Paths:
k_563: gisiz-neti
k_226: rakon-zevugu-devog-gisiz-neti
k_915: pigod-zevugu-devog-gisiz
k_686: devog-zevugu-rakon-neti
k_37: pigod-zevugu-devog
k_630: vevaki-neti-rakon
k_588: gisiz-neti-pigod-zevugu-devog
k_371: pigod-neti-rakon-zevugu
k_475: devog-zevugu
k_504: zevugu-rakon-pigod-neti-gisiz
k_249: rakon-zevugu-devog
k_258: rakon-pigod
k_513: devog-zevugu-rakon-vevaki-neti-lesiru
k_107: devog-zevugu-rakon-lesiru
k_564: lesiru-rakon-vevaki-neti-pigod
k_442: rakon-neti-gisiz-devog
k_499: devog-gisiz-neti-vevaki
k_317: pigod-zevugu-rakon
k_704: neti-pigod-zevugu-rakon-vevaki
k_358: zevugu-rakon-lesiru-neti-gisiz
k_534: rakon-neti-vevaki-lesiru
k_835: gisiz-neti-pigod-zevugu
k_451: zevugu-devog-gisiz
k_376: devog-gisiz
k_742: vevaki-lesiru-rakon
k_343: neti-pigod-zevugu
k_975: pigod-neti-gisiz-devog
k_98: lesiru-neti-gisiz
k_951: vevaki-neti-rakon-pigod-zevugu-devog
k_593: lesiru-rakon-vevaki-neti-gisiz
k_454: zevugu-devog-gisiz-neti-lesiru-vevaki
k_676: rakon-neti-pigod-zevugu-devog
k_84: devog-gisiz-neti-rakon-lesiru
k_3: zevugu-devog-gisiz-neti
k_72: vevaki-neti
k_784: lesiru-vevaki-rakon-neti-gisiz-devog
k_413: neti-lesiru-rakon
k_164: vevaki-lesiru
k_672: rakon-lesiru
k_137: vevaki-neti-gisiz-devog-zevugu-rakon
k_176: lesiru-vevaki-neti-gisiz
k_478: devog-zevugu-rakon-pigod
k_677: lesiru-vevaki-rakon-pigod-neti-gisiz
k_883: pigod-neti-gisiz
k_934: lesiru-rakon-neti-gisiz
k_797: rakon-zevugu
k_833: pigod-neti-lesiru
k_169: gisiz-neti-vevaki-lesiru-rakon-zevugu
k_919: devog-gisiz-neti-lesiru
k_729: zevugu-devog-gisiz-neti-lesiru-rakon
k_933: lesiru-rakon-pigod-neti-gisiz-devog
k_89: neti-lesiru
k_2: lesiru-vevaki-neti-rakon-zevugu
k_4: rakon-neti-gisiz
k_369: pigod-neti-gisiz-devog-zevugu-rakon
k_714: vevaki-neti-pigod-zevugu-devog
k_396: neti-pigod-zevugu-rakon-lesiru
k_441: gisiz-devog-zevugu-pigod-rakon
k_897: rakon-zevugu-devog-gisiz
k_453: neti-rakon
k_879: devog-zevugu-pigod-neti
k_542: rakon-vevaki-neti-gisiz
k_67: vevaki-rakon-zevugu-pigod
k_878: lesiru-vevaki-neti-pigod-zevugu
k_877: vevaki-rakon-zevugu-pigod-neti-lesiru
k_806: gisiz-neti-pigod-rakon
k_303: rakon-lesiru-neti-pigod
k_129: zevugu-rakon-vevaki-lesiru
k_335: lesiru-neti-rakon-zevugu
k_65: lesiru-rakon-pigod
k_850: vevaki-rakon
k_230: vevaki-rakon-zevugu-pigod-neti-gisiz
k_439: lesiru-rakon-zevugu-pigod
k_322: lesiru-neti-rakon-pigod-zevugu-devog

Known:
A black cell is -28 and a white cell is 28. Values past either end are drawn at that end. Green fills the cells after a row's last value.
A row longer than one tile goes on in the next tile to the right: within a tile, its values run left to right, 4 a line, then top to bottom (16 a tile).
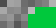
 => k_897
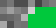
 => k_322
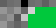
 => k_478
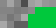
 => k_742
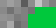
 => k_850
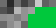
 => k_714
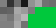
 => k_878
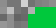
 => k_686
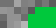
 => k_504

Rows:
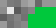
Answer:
k_335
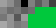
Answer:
k_258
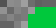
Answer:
k_369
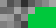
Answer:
k_475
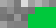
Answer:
k_534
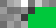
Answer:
k_542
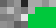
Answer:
k_129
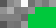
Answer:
k_226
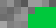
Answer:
k_564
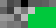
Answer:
k_37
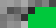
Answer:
k_806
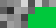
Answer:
k_499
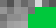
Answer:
k_704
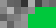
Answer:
k_396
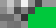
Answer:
k_934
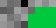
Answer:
k_164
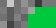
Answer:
k_933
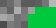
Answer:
k_451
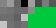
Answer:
k_65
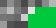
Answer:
k_107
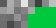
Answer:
k_729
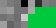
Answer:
k_439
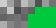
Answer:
k_413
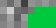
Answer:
k_797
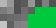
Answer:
k_303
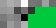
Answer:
k_4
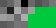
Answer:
k_915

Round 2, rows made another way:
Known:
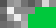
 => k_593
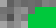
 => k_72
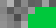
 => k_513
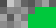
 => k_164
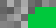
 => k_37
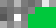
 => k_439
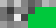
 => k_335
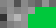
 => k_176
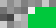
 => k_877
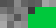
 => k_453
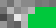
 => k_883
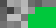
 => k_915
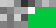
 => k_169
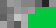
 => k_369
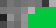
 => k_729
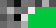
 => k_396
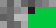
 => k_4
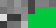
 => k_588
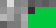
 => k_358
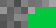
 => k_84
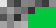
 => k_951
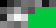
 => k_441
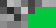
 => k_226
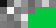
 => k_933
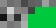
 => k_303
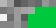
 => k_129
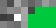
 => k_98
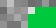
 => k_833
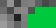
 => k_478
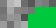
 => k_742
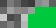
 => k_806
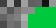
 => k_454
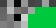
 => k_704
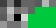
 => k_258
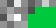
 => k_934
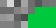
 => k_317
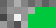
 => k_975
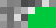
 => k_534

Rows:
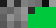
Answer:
k_3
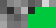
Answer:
k_249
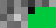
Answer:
k_442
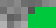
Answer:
k_850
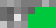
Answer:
k_67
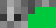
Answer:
k_413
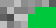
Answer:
k_230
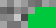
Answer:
k_371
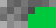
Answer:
k_630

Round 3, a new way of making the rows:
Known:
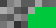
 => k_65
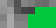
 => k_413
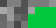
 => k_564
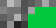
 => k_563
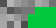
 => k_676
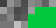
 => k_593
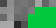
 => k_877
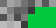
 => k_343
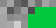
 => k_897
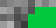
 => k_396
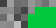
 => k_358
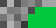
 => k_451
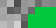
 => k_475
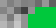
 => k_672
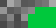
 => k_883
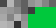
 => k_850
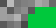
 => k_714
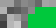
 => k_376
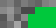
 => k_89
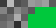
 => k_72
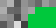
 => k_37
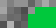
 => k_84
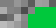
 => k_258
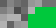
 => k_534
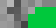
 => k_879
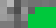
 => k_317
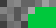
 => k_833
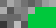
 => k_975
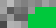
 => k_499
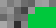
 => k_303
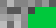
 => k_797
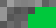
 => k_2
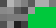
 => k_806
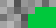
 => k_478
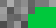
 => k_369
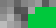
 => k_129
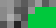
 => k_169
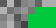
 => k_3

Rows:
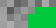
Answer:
k_226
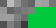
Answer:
k_588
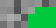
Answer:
k_513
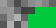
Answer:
k_742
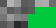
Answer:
k_835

